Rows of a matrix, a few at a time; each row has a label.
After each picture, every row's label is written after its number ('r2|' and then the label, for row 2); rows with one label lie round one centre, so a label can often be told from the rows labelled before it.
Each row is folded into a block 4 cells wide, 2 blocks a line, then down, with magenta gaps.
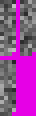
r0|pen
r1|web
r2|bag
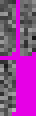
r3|bag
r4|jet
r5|pen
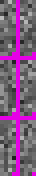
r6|web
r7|web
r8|bag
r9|web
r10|jet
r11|web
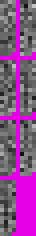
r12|web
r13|pen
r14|pen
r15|jet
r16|bag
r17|pen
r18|jet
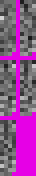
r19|web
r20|pen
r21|pen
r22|pen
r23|pen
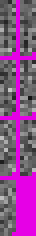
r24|jet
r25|jet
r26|jet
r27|pen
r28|web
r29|bag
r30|web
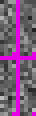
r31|web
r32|bag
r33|pen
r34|bag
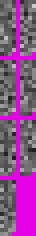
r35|bag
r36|pen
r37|pen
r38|bag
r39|jet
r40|bag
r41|pen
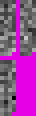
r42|pen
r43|bag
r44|jet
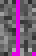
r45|bag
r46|jet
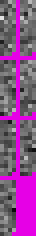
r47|web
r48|web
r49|bag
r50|web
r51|jet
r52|bag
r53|bag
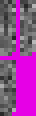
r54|jet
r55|pen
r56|bag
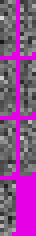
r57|web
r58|pen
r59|web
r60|jet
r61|web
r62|web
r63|pen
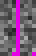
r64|bag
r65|bag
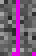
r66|bag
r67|jet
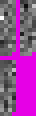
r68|web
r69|pen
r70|jet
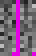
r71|pen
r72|pen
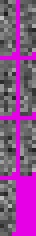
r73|web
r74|bag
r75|jet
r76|bag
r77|bag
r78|bag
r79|web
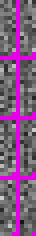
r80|bag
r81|bag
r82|pen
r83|jet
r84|pen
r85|jet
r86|web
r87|web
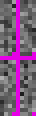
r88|jet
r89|bag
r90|web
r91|pen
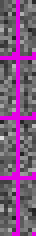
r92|jet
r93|bag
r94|pen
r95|jet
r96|web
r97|pen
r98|jet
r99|bag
